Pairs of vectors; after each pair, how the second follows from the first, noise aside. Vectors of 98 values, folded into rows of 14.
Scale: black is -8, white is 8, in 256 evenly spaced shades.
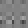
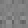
shrunk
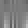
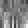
scaled up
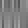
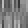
scaled up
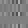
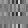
scaled up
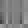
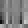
scaled up
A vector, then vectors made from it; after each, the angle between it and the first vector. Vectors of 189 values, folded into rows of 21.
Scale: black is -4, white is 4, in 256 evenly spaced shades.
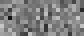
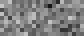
orthogonal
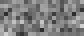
partly aligned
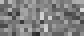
partly opposed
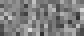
partly opposed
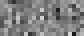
partly opposed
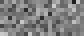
partly aligned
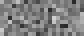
partly aligned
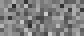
partly aligned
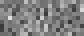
nearly opposite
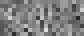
nearly opposite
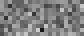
partly opposed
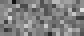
partly opposed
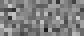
partly aligned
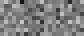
orthogonal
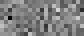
nearly parallel
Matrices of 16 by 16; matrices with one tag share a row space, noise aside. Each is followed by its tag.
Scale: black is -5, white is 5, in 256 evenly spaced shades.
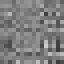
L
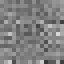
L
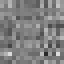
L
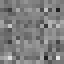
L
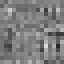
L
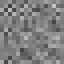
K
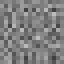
K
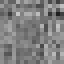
L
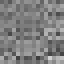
L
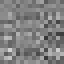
L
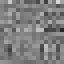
L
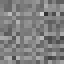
L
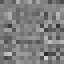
L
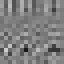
K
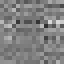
L
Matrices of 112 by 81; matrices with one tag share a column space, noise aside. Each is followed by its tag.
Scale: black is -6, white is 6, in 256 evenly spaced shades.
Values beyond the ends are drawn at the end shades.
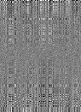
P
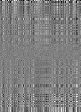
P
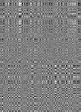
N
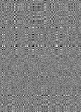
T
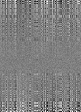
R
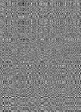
N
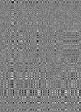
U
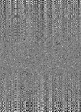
R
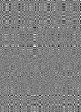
T
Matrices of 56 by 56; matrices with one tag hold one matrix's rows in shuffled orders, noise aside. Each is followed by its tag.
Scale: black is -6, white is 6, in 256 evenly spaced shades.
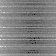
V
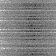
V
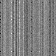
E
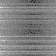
V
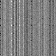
E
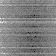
V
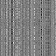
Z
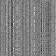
Z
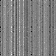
E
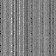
E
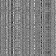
Z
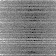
V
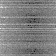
V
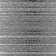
V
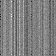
E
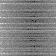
V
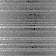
V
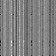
E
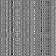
Z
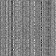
Z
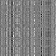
Z
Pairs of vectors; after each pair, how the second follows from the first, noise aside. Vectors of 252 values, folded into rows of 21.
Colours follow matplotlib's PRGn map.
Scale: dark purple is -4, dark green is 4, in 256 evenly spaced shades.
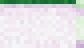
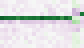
wrapped around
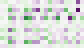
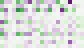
wrapped around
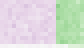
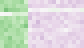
wrapped around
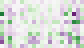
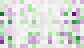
copied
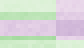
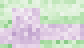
wrapped around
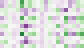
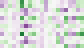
copied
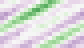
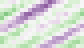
negated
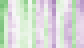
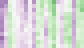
negated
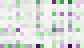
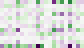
copied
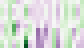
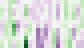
copied
